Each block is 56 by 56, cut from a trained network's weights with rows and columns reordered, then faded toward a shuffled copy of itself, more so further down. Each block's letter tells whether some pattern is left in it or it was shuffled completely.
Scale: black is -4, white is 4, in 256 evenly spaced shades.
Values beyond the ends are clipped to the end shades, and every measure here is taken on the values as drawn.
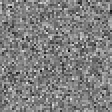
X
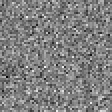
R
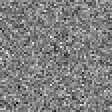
X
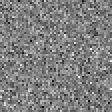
X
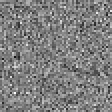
R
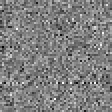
R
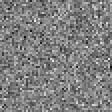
X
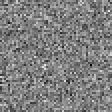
X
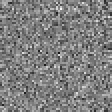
R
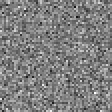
X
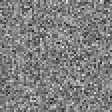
X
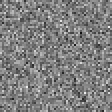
X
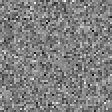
X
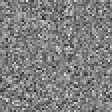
R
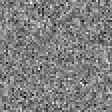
X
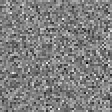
R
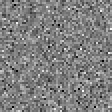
X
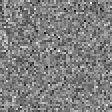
X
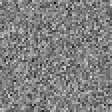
X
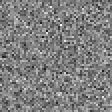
X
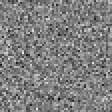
R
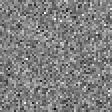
X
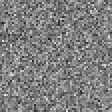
X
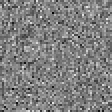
R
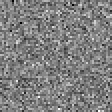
X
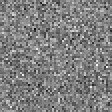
X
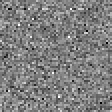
R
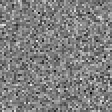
X
